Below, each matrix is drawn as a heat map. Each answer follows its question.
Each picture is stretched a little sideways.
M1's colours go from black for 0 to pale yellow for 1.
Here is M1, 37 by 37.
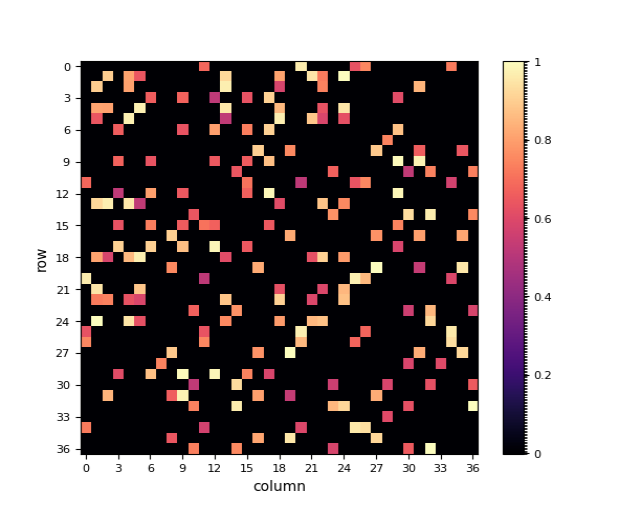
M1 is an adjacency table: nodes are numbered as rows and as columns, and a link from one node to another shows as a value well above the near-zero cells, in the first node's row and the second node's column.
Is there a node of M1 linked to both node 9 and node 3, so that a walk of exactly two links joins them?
yes
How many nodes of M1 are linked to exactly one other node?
2
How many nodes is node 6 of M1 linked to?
6
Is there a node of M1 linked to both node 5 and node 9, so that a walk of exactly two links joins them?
no
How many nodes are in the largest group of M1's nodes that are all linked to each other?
7
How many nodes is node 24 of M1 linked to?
8
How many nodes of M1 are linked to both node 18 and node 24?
6
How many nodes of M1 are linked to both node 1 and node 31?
1
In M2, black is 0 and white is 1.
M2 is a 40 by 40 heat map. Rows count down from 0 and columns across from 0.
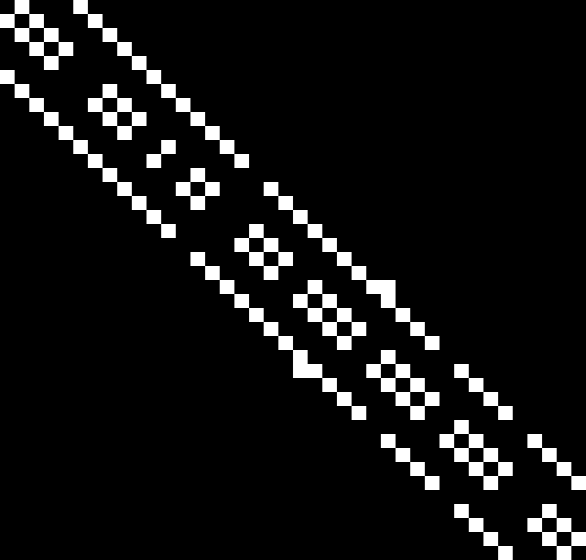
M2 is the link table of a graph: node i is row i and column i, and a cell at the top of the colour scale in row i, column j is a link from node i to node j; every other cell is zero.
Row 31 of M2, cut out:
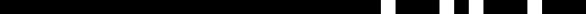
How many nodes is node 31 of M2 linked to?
4
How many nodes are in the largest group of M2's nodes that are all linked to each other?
3
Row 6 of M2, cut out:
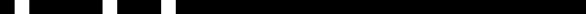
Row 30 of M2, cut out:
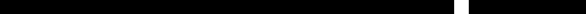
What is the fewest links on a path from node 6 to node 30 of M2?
6
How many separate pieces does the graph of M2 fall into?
2
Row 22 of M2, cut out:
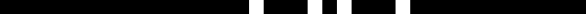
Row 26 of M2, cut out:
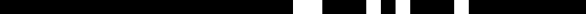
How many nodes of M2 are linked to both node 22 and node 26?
2
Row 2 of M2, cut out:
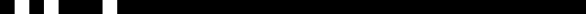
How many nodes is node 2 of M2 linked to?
3
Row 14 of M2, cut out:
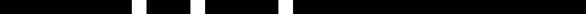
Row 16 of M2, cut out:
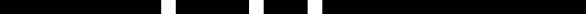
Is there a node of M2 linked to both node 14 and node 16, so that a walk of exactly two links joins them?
no
